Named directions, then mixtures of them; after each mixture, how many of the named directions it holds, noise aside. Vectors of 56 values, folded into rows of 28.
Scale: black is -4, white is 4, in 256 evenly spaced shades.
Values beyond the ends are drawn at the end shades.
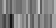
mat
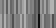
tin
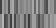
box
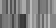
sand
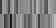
two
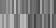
three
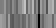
three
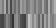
two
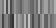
three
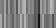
one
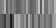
one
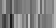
one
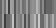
two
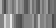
two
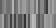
two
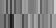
two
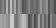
two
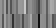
two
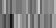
one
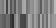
two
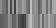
one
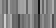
three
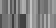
one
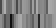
three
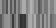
one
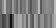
one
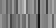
three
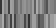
one
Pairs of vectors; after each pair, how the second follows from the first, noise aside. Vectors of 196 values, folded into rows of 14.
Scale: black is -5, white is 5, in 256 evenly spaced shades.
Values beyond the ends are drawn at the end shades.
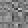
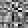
scaled up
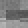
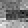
scaled up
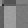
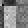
scaled up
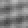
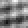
scaled up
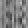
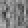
wrapped around
